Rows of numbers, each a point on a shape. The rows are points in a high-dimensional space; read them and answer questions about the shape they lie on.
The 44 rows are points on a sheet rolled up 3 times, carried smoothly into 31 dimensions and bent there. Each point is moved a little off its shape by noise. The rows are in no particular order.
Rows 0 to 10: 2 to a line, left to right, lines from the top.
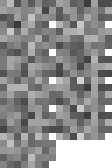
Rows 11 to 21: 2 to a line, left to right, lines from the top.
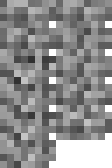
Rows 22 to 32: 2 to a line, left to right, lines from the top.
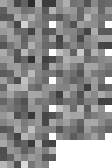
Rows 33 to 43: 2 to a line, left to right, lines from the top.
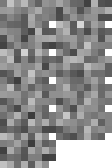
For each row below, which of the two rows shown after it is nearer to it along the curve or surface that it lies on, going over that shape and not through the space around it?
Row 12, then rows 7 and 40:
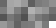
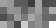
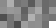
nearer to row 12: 7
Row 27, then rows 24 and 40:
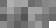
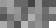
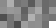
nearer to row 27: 24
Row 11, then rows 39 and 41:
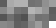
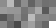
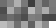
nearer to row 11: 41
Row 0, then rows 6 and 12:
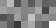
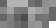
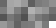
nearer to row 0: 6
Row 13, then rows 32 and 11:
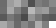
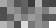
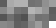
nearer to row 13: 11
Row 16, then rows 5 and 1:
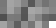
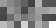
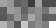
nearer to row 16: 1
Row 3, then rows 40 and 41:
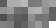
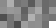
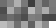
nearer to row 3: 41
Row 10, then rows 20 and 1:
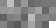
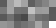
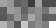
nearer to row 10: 1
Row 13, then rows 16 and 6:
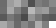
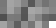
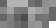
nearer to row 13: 16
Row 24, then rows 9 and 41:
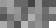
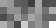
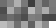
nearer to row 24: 9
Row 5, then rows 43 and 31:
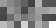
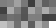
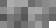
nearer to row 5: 43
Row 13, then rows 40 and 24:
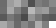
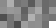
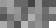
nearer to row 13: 24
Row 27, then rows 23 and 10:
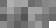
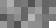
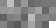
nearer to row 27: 10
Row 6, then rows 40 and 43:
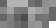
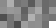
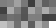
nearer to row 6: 43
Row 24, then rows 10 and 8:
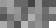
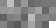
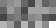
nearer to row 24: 10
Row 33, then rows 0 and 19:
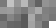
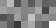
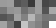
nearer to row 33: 0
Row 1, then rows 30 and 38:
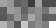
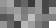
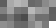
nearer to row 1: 30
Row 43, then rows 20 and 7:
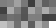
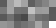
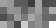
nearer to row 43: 20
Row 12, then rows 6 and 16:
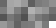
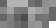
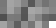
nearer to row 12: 16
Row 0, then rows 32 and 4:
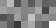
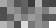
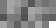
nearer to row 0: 32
